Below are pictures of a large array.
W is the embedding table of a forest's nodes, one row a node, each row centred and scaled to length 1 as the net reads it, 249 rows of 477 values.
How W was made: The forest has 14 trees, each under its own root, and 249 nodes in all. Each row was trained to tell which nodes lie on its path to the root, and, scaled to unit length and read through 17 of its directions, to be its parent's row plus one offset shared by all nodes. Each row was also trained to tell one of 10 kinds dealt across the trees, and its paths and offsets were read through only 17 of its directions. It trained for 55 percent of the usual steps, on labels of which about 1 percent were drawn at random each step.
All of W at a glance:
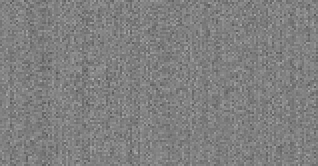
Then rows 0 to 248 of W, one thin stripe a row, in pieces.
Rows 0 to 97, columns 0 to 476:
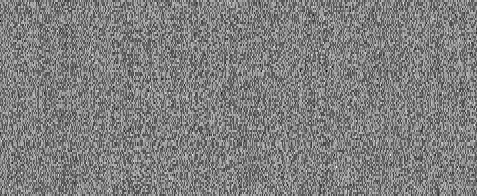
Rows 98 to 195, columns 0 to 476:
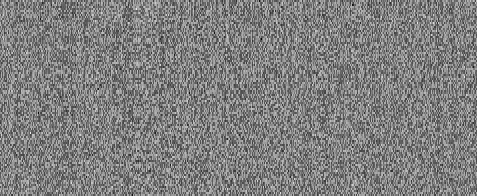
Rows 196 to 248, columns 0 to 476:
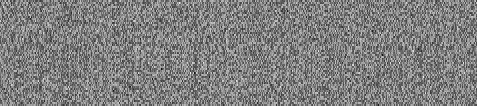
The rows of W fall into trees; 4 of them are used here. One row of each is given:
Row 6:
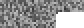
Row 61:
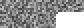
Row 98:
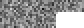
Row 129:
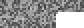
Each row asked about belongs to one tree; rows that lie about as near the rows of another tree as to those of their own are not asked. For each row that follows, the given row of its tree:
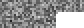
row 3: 98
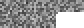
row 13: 129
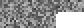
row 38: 61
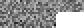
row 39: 129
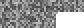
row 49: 98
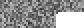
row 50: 61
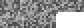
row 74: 129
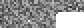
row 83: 129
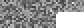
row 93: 98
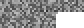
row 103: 98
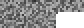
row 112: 129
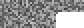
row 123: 129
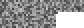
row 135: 129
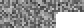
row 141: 61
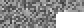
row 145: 98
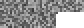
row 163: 6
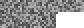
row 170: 6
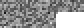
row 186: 98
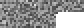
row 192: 61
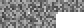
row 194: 98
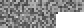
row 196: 6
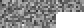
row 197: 98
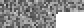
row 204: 6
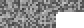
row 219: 129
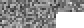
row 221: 98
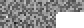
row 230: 129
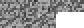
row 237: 98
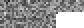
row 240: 6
